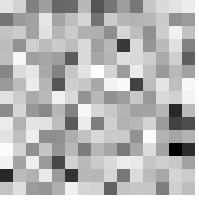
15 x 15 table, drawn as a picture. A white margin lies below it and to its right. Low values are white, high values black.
Grain: fine. Histogram: skewed, a long tail of high values. Slope: none. Average level on the scale: 30%. Mirror symmetry: none. Seam: none.
